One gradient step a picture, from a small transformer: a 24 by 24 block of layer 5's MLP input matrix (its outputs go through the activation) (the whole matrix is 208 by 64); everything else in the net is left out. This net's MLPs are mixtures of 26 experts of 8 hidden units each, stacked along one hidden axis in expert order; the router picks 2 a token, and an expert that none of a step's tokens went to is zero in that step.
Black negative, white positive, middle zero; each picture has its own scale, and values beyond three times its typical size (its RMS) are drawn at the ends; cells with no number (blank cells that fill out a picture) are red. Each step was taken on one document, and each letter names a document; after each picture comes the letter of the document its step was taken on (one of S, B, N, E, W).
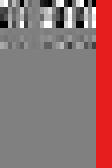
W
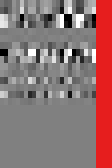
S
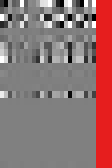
W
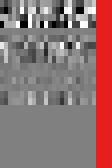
S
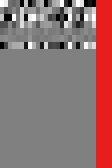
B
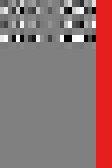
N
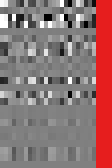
S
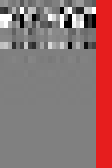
B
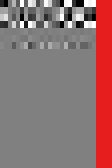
B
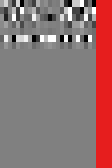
N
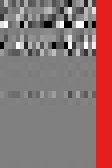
W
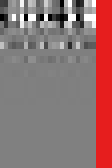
B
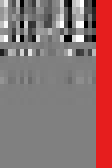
N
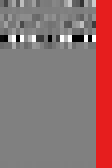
N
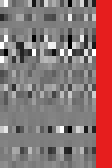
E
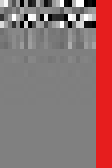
B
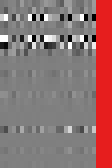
E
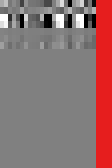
W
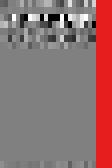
W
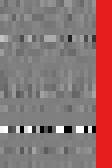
E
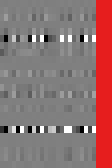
E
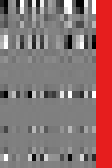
E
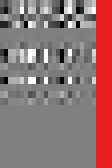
S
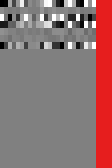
W
